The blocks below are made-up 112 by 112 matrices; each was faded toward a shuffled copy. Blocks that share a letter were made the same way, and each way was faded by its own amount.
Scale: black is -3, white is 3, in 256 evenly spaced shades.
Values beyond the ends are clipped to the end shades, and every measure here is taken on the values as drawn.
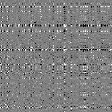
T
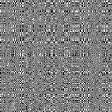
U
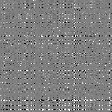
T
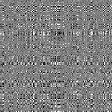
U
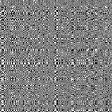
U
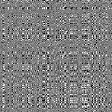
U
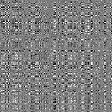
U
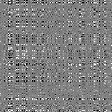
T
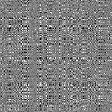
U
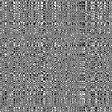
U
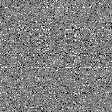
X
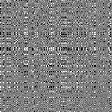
U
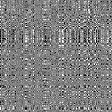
U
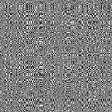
U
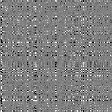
T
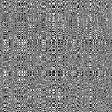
U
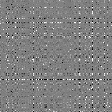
T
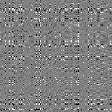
T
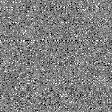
X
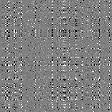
T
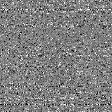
X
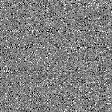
X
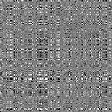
U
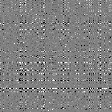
T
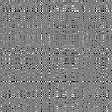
T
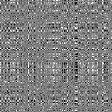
U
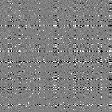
T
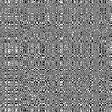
U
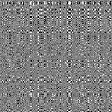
U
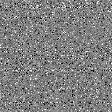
X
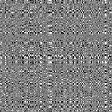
U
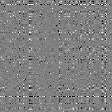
T
